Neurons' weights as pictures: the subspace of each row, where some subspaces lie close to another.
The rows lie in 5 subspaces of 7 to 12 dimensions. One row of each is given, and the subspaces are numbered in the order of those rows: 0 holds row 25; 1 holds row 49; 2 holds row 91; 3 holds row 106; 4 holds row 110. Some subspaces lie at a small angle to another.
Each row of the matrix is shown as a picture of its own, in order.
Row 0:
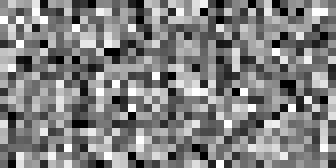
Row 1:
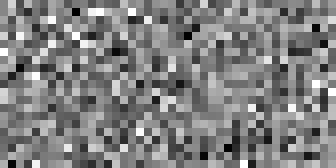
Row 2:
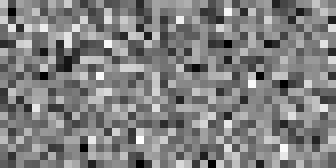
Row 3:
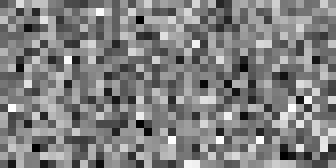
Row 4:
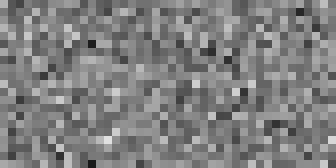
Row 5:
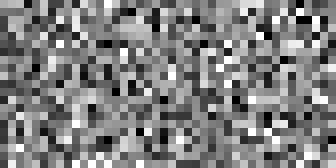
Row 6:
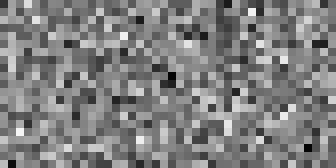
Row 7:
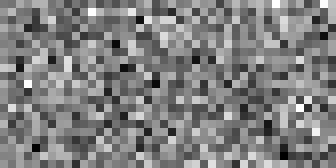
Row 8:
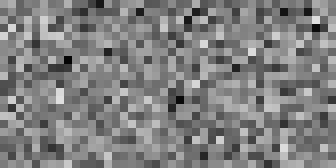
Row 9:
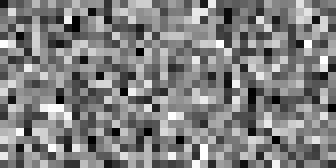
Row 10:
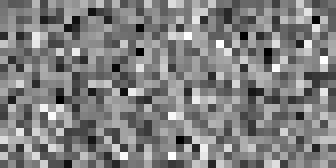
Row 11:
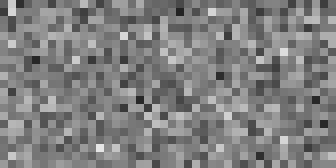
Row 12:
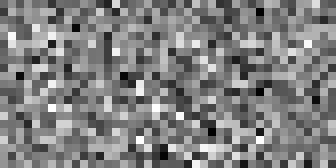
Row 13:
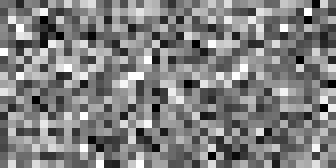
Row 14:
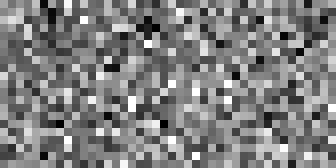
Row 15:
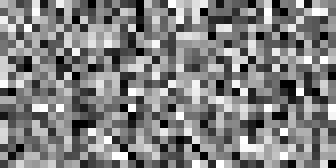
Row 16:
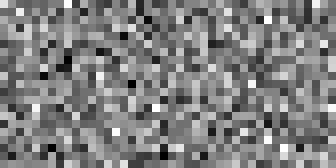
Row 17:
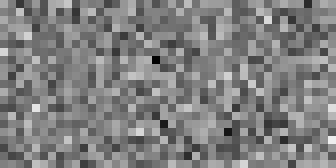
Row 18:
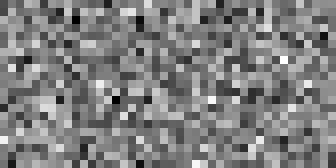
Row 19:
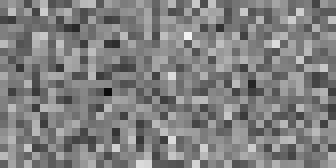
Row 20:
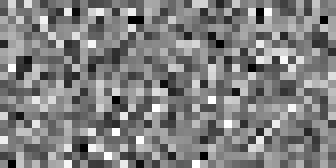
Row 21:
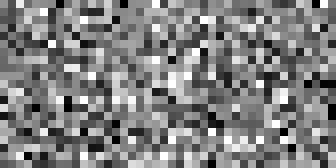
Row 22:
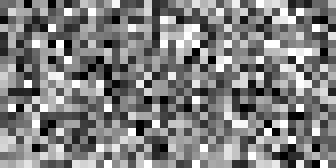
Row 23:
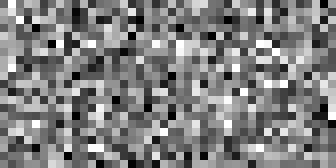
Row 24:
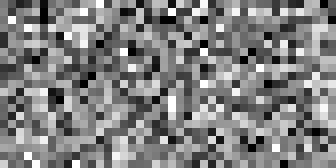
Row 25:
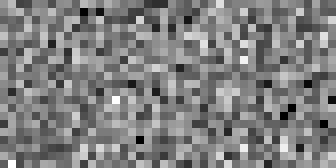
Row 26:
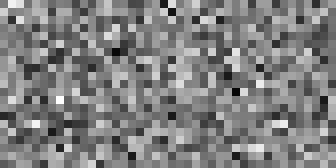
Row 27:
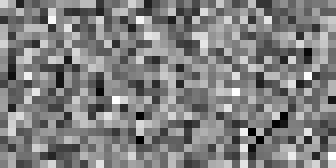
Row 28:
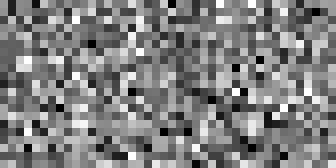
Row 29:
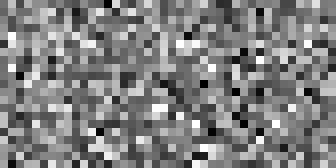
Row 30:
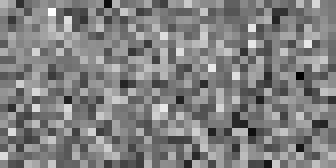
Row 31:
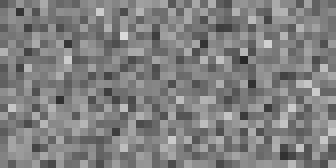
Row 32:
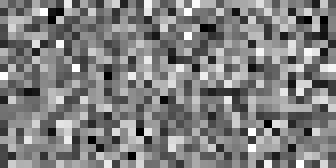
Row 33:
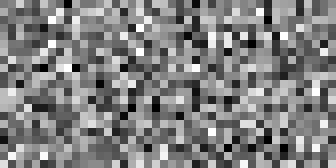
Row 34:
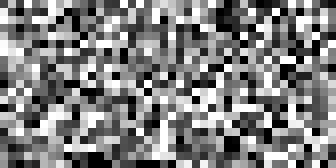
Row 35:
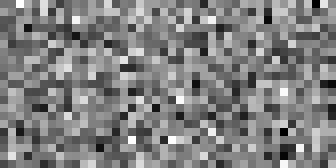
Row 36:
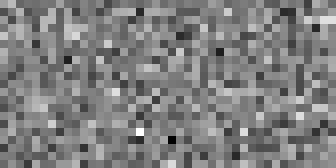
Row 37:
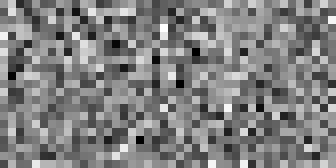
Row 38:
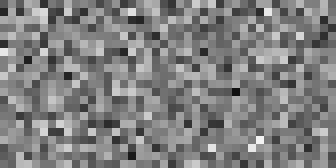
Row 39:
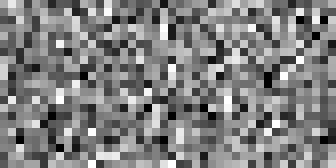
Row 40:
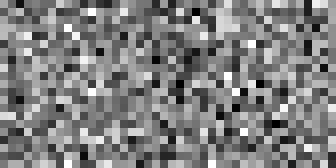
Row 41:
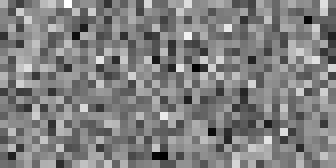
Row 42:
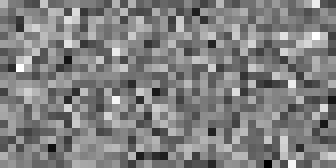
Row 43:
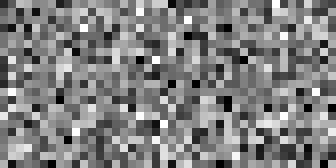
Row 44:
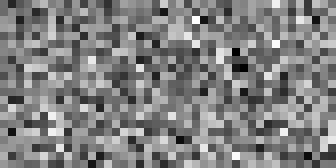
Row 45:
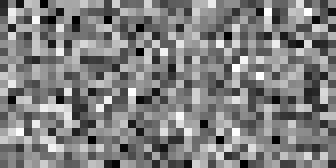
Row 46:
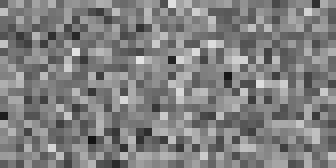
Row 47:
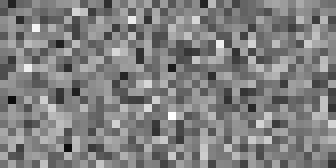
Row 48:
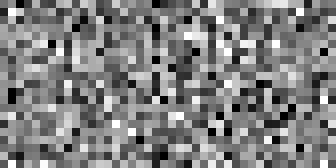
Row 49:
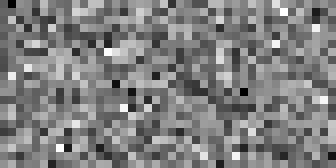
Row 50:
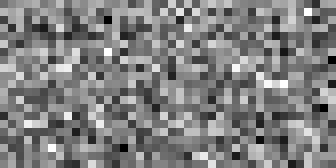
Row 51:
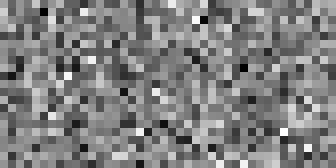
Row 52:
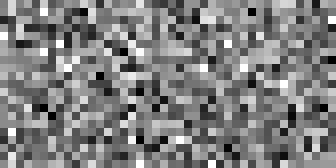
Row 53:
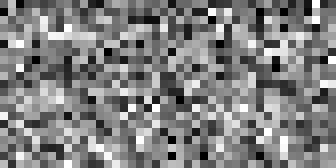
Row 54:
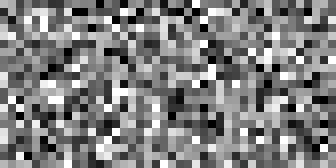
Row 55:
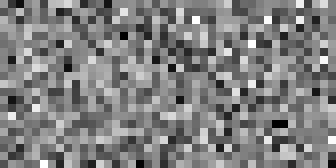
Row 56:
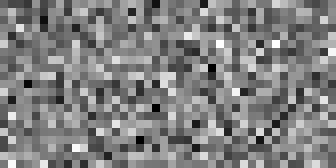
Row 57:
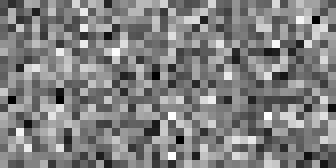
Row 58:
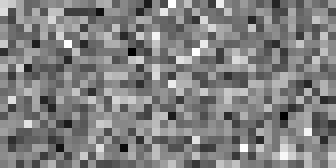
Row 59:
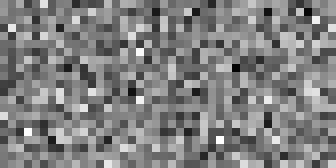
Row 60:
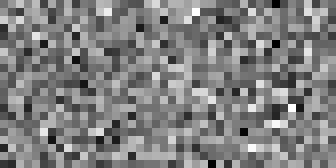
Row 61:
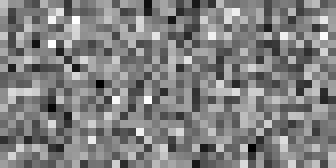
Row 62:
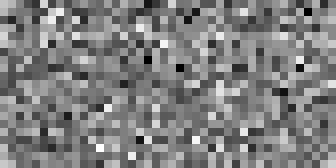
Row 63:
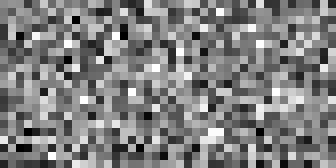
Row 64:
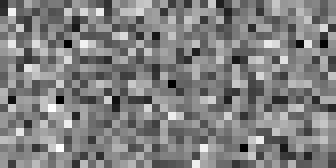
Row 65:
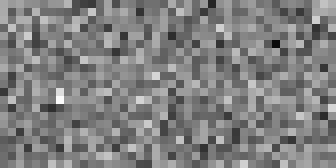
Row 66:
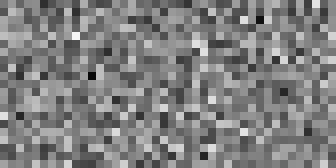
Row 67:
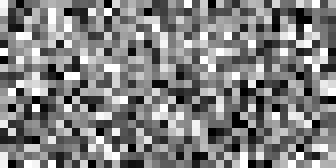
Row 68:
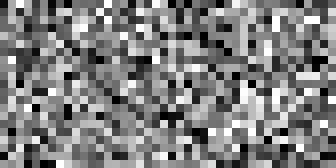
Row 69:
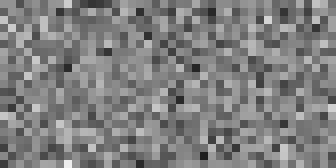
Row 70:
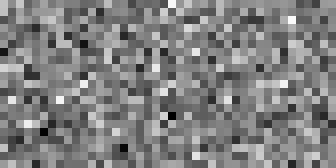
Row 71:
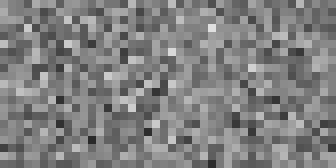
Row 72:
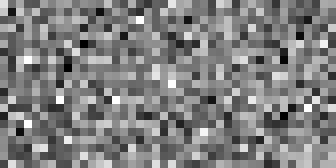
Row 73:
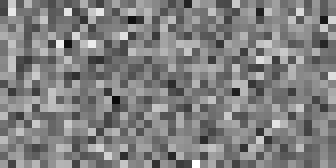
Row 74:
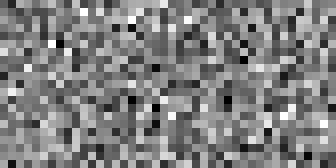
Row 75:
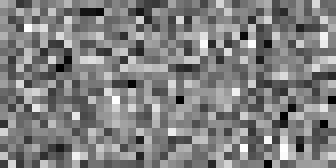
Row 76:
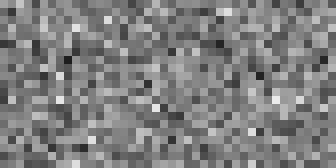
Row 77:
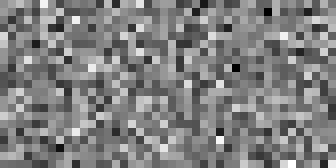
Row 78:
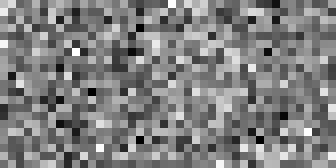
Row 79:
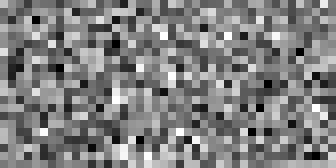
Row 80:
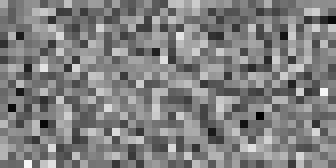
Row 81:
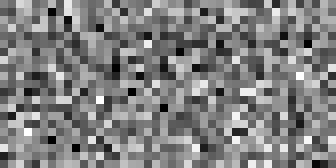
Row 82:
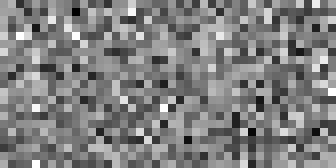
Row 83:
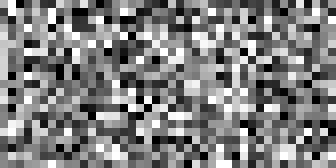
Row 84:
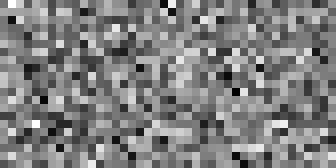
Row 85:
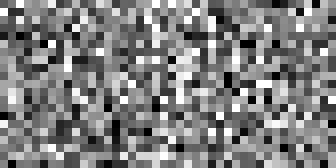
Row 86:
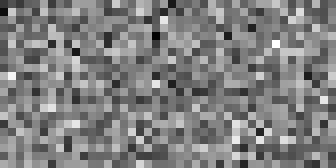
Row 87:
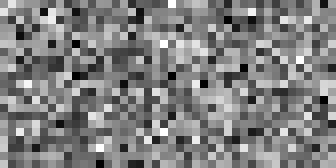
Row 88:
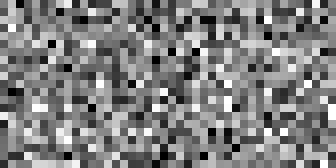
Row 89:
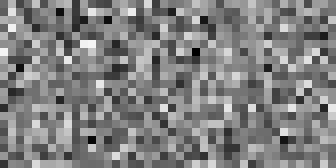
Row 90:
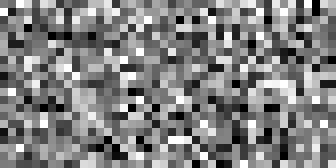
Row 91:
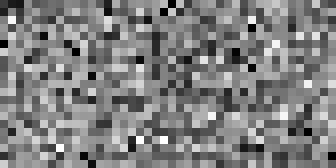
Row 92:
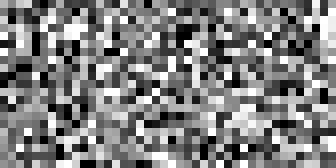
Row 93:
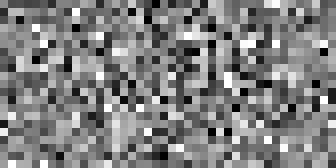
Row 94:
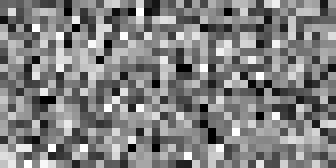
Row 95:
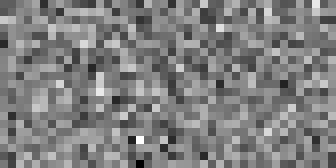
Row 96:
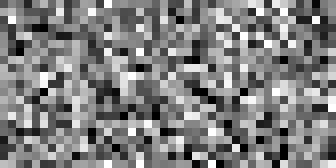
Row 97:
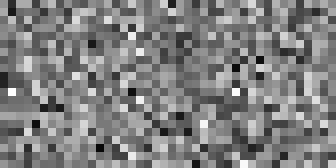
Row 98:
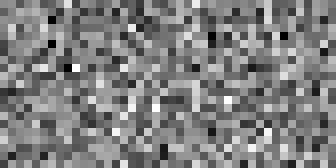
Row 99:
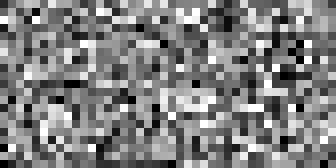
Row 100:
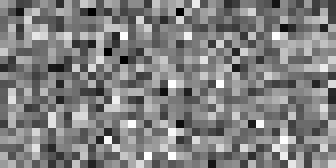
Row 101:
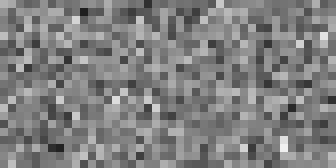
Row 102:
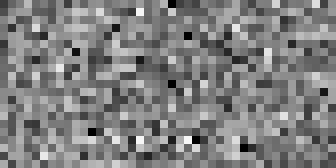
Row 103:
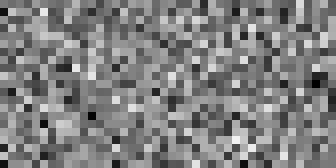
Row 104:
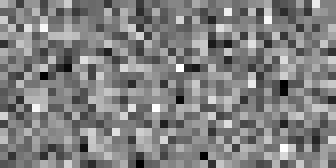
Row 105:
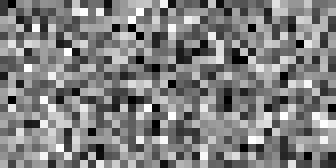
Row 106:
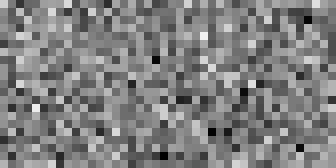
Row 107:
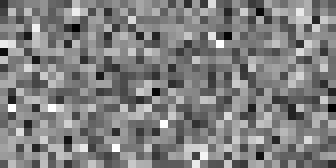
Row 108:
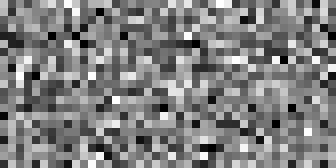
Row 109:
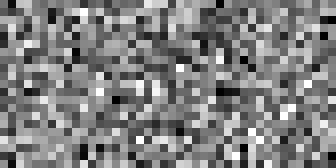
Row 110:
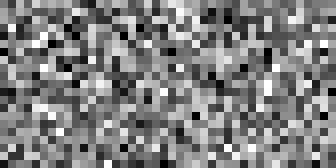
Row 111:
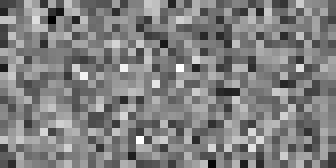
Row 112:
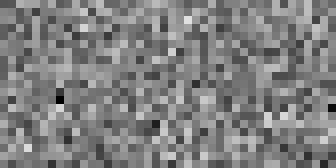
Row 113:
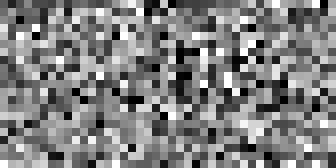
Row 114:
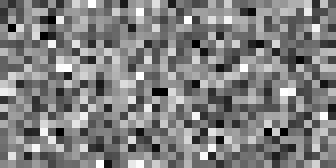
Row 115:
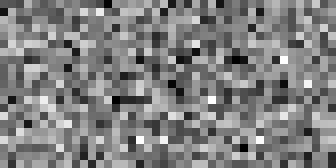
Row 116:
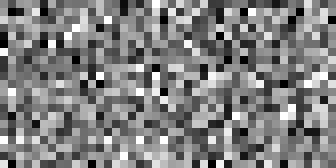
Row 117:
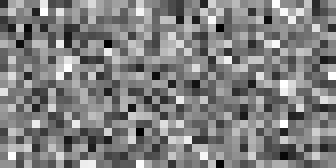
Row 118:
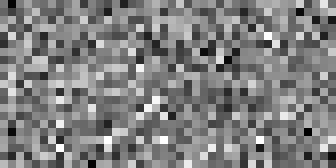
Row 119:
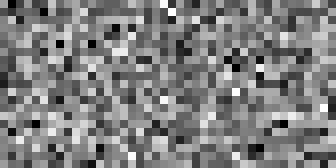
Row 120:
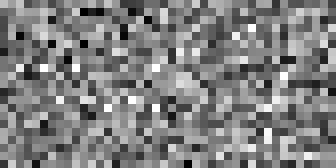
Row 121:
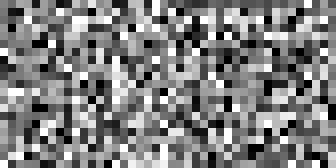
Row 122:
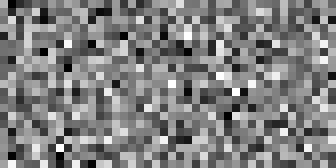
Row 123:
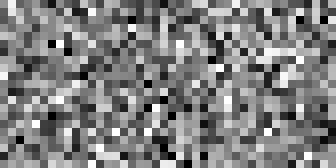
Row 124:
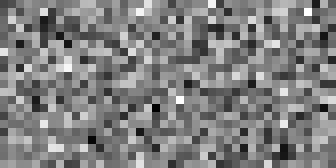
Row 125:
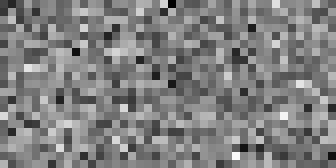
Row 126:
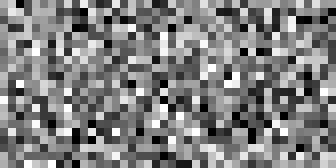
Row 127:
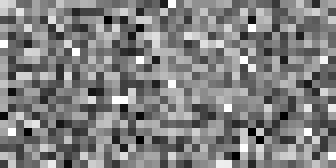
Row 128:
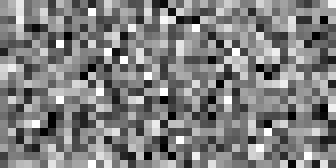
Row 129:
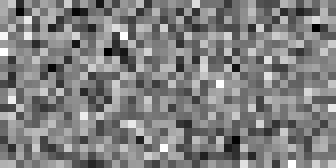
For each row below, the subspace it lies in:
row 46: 0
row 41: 3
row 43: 1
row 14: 3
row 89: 4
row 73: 0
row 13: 4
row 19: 2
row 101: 0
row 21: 4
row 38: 2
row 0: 1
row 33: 0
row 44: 2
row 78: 2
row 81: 3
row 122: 2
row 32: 4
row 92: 3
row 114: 2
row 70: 4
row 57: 1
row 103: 2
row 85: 0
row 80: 3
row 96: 3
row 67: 3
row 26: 1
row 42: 3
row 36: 3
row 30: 3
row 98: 0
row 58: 4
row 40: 4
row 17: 3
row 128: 2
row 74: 0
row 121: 4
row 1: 0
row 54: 4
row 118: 2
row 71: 3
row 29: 3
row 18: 0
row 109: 0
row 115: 0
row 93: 3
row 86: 1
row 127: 1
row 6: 4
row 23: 4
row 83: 1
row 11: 1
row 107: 3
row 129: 2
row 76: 3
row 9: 0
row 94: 3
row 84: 1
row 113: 3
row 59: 2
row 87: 4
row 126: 3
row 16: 3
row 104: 0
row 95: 2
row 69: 4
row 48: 0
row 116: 4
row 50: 4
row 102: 4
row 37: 4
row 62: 4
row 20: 0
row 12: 3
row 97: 1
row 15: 1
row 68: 3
